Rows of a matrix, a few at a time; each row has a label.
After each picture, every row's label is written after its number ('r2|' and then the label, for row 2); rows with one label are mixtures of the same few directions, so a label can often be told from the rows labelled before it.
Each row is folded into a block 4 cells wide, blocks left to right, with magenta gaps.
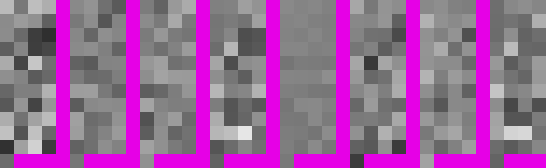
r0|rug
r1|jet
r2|jet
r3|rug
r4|jet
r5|rug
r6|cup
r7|rug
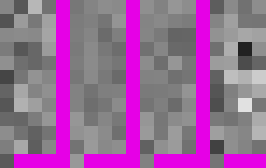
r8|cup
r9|rug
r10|rug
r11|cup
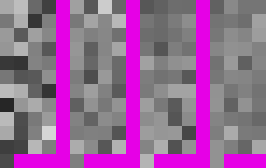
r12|jet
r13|cup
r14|jet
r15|rug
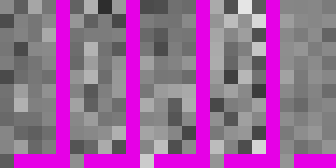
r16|cup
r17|cup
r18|jet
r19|cup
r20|cup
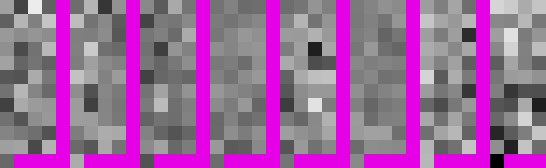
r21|cup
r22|cup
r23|cup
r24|rug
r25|cup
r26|rug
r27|cup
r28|jet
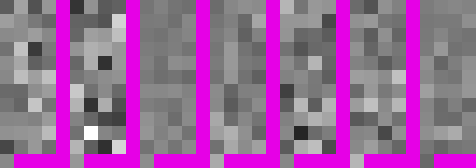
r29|cup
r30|rug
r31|jet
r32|rug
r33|rug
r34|jet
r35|rug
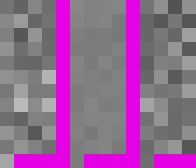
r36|jet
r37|rug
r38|cup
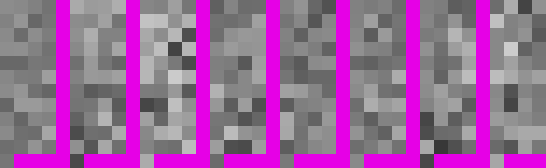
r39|jet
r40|jet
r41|cup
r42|rug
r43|jet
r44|jet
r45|rug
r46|cup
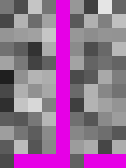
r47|cup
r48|cup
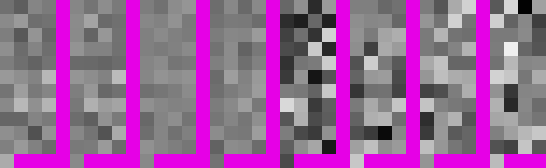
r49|jet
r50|jet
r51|jet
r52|cup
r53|cup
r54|rug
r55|jet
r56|cup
